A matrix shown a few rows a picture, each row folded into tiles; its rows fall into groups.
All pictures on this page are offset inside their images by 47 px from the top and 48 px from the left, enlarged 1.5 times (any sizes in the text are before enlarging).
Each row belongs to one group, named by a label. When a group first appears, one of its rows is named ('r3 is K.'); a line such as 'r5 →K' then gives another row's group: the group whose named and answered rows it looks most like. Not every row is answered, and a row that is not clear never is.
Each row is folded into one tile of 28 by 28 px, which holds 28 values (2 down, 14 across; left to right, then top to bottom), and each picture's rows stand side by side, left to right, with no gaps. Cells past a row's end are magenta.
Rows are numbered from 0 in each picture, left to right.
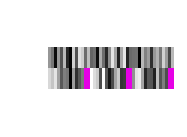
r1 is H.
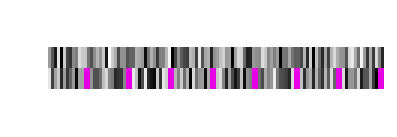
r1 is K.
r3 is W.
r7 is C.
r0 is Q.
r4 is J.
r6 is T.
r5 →K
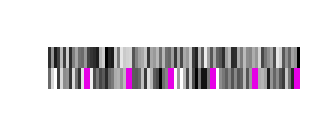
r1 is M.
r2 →K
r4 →M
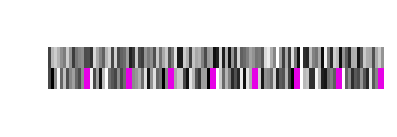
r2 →W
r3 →C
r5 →C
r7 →M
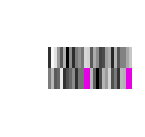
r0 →J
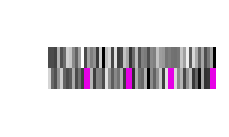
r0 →H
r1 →T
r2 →W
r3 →C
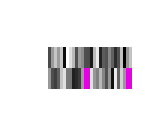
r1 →J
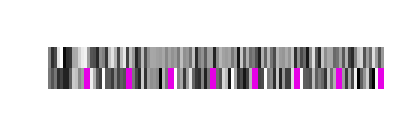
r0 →M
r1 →H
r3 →C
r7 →W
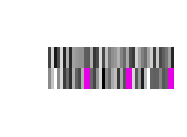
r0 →W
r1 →Q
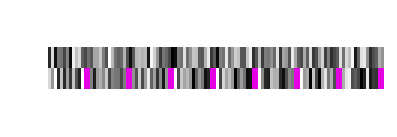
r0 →W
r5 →C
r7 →J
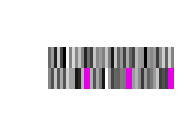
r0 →W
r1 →T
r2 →J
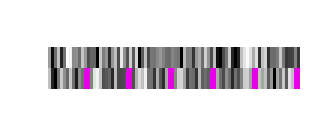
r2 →W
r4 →M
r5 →J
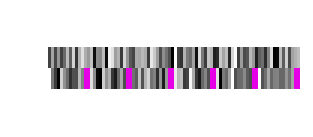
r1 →C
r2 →K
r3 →C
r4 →T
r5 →M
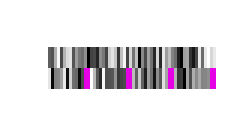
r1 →H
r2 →T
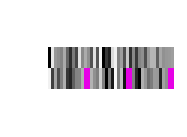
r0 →T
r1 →J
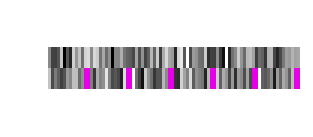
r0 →M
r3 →K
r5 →M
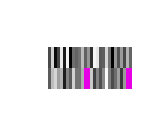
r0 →W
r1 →T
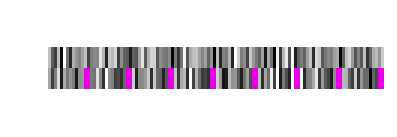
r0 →Q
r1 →K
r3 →Q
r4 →C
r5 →W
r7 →J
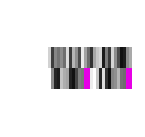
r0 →C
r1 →J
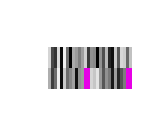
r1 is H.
